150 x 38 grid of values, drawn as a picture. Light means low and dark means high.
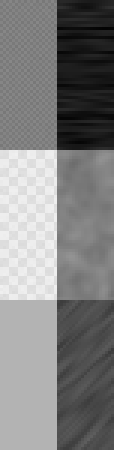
It is made of 3 by 2 panels. Panel 1,1: middling, checkered, faint in contrast. Panel 1,2: very high, streaked across, faint in contrast. Panel 2,1: very low, checkered, faint in contrast. Panel 2,2: middling, blotchy, faint in contrast. Panel 3,1: low, flat. Panel 3,2: high, slanting up to the right, faint in contrast.
